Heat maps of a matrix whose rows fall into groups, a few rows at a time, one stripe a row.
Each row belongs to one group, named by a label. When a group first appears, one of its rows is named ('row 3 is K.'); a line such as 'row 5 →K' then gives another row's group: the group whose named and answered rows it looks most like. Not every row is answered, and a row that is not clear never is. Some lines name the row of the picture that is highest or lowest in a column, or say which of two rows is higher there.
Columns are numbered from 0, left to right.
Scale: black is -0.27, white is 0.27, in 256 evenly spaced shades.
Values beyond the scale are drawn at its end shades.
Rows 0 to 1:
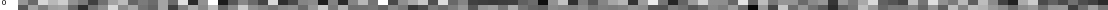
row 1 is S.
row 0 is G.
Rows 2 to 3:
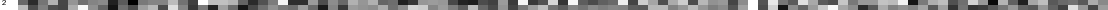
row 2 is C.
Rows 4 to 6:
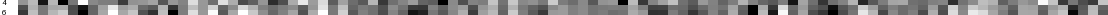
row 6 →S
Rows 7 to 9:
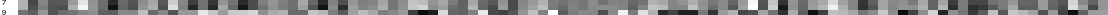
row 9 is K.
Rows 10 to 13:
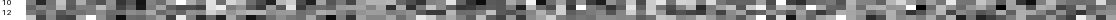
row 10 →C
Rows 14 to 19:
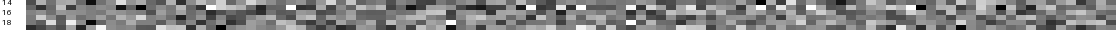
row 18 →G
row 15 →C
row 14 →S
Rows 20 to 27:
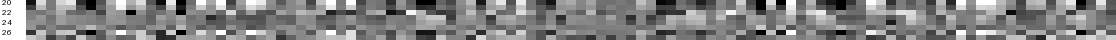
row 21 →S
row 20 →S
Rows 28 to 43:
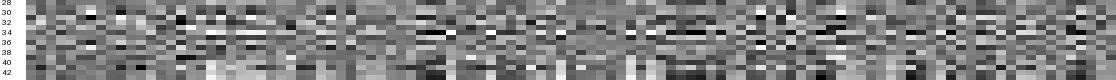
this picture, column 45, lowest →41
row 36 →S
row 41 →C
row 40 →K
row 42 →K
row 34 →K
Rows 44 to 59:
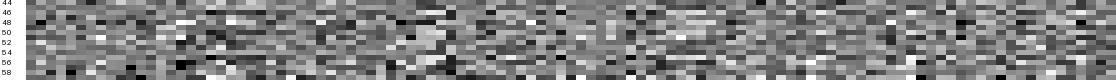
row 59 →C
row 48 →C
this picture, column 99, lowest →48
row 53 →G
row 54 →K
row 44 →S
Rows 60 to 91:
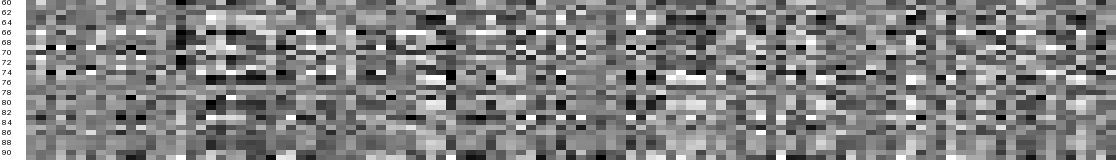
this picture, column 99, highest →66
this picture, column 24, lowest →91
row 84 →C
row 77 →K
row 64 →K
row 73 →S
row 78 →G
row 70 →C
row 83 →C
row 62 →C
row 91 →C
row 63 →K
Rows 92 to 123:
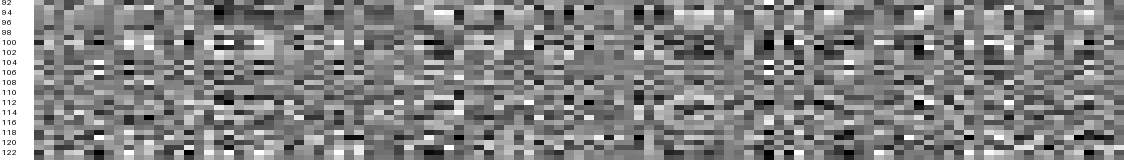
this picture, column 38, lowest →115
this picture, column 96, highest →119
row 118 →S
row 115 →C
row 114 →G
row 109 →C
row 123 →S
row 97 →C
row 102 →K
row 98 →S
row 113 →K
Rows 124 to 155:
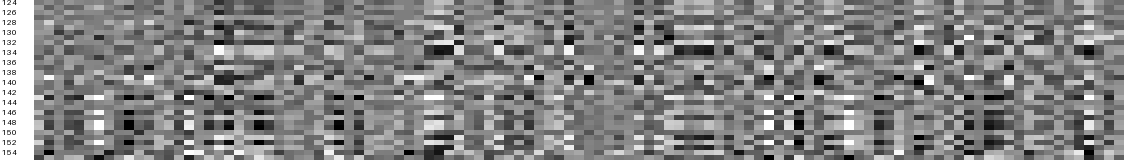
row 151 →K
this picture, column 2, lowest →130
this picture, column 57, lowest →139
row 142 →C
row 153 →K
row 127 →K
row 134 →K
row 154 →C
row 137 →C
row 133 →K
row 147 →K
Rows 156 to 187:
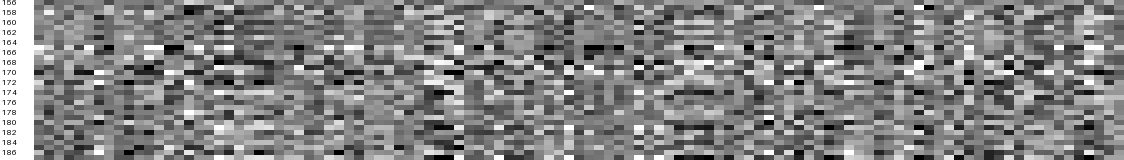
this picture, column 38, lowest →169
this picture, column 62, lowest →168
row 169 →C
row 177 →C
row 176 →G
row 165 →G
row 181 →K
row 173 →G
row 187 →K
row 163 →S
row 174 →K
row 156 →C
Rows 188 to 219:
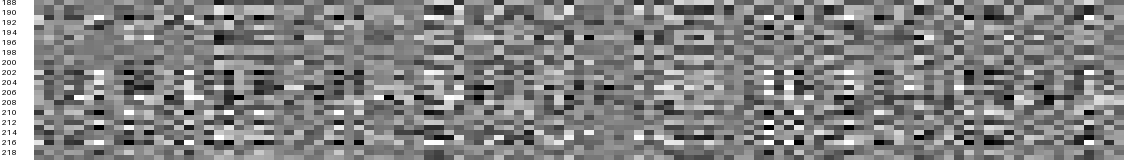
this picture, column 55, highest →214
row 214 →C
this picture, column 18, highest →215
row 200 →C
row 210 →S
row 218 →S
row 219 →K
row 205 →C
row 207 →G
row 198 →K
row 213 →S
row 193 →S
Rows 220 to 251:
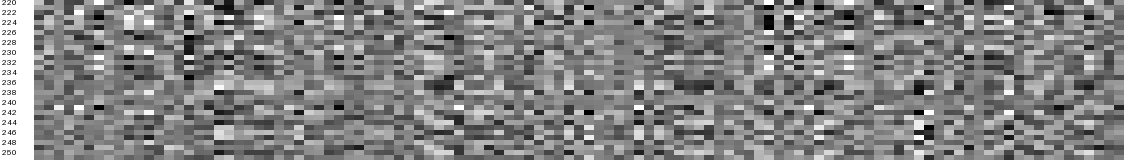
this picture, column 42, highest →241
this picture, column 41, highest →222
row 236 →K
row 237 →K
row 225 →S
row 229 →S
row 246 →K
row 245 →C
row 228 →C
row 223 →S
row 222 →G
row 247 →C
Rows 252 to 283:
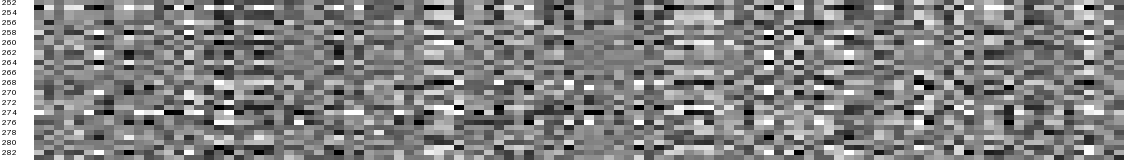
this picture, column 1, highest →253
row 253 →S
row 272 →G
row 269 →C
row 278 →G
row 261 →G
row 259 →S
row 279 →S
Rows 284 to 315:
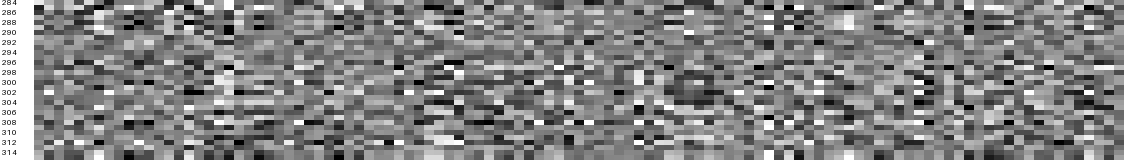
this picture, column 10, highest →312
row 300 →C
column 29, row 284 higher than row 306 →Yes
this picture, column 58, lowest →302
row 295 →C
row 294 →C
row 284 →G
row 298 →G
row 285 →S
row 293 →S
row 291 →G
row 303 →K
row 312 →G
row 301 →S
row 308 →C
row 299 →K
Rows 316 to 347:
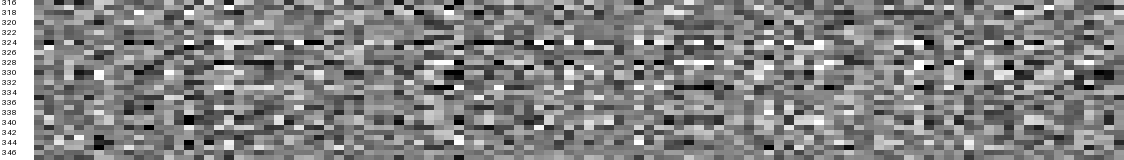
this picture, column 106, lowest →330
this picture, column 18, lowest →328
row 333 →K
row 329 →C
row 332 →C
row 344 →G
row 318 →G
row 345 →S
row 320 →S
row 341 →C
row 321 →K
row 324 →C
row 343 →G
